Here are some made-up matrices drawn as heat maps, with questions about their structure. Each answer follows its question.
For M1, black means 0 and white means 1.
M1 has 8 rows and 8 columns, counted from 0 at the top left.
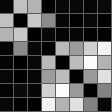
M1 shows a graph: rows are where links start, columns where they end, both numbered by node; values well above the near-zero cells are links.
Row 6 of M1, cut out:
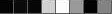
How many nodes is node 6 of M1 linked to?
4
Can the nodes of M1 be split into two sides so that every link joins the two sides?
no
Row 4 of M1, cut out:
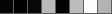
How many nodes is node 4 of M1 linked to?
4
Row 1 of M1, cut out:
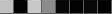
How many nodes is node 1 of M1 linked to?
3
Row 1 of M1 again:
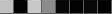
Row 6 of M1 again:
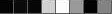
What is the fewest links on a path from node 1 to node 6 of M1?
2
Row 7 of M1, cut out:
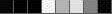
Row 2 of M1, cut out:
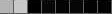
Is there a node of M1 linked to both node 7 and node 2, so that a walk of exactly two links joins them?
no
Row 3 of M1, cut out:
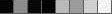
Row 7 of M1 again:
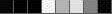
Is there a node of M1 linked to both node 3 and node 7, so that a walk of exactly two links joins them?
yes
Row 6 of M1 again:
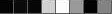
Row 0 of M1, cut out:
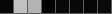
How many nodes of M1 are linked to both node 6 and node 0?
0
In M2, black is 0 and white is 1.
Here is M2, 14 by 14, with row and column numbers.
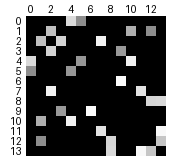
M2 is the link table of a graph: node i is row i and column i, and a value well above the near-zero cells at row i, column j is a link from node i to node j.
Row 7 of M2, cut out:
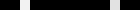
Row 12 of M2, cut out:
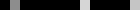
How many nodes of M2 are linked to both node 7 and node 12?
0
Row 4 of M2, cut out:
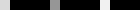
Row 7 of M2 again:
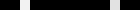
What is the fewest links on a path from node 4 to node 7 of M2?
4
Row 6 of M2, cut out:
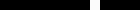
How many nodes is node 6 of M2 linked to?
1
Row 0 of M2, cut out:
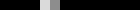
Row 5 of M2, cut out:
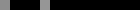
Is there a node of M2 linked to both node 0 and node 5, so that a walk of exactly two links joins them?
yes
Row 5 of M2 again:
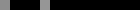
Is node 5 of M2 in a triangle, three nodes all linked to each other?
yes
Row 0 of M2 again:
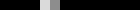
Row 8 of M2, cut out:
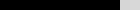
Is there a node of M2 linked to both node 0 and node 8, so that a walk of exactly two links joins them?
no
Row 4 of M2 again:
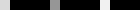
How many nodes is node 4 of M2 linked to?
3
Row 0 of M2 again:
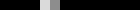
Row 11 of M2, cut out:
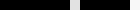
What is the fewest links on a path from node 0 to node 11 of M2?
6
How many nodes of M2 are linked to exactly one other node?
1
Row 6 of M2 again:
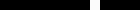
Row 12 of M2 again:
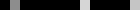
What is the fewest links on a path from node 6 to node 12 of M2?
5
